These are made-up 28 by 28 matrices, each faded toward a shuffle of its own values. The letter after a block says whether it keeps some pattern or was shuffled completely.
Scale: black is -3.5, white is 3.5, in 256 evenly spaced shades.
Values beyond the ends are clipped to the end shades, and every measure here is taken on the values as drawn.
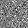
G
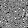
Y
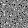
G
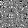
Y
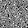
G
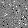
G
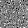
Y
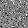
G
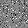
Y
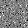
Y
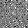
Y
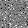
Y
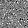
G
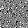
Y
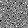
Y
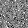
G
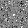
Y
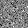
G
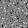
G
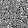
Y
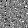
G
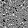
Y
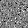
Y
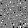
Y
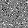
G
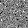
G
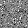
G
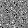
G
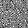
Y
